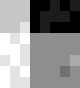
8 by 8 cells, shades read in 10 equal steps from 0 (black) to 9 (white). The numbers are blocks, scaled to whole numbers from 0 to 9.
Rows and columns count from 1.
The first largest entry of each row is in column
1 1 3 1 1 2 1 1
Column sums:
65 63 64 25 27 27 25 27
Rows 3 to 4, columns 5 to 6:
1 0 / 5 5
